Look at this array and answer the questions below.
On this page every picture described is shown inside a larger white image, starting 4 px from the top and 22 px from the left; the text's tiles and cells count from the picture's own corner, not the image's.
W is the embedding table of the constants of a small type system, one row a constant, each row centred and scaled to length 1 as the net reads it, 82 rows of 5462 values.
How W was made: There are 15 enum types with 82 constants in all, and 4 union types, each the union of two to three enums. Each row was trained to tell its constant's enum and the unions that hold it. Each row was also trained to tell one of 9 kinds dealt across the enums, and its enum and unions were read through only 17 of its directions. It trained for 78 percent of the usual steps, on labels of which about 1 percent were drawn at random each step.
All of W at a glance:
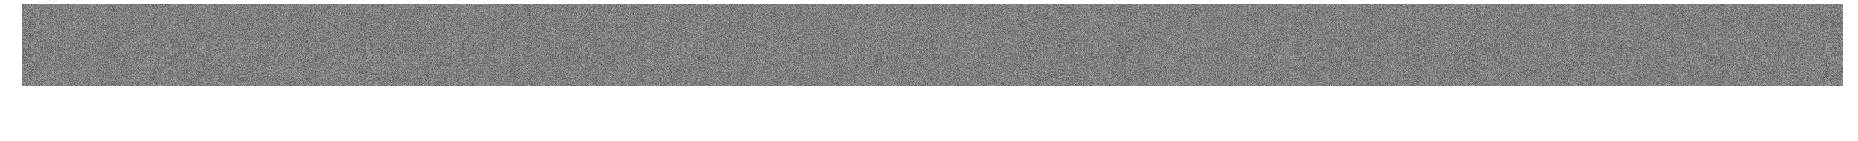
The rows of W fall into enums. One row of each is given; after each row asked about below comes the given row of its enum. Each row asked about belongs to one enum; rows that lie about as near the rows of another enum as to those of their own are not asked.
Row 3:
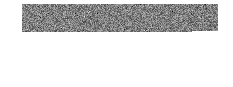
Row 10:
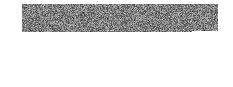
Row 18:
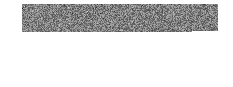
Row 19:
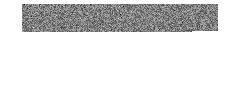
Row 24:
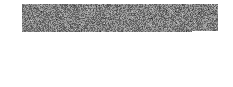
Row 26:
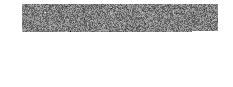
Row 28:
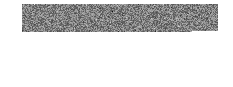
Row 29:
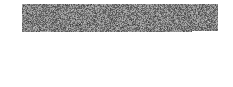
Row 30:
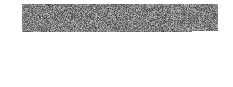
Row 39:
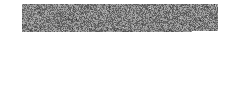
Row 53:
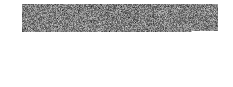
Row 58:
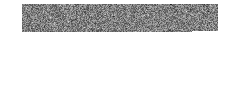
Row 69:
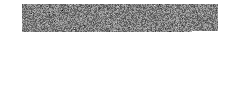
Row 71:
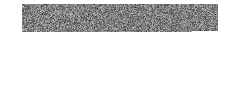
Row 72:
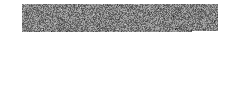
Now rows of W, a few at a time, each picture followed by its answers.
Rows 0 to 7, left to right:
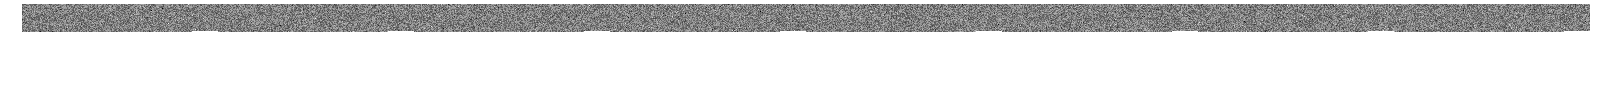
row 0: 58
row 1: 69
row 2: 39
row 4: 29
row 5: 26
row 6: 24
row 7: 71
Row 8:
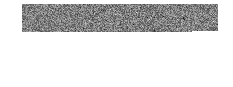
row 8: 18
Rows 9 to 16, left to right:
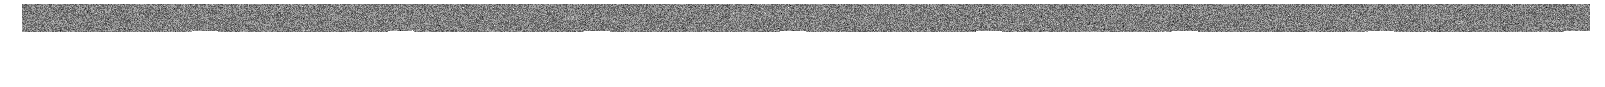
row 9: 69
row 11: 28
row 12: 19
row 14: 39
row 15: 29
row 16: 72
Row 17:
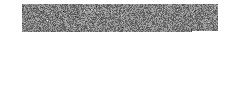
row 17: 24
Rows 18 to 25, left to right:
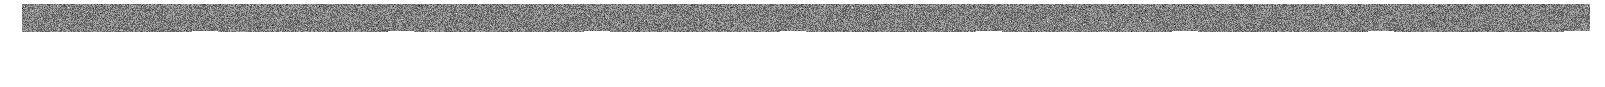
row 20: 19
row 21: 39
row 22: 18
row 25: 53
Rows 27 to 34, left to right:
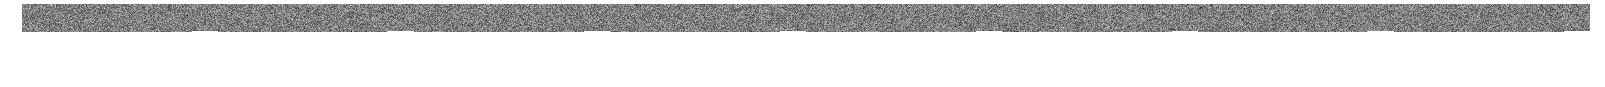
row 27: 29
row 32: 19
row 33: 24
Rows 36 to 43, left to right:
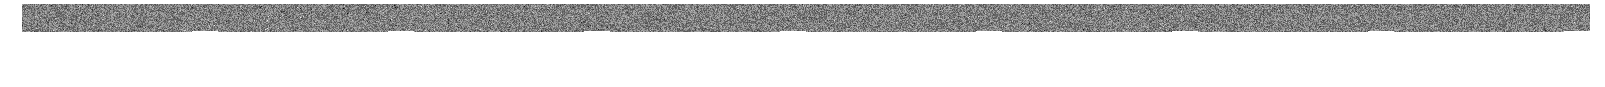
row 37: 71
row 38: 3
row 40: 10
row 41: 3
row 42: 10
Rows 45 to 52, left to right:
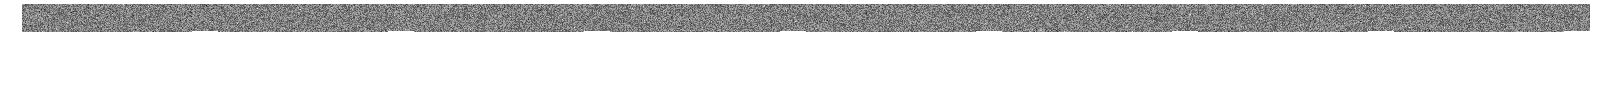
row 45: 18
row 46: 53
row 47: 18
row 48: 10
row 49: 29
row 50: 26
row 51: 71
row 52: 71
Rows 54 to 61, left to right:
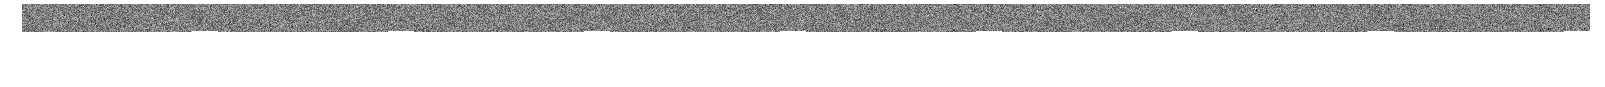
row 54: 72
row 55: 53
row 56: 53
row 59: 28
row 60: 71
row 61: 72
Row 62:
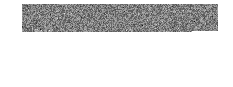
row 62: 19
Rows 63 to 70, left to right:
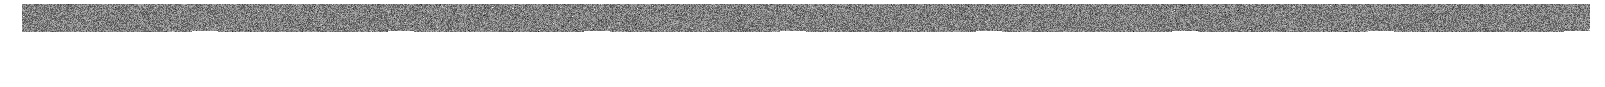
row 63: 30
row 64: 53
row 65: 3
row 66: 69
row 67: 72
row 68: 19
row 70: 58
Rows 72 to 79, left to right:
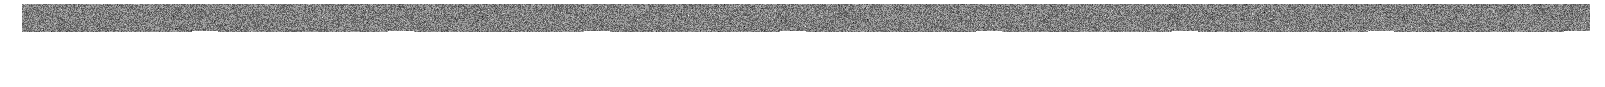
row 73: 39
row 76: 30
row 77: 72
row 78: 29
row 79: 71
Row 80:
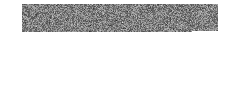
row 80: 53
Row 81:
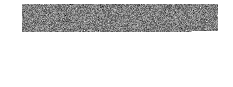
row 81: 29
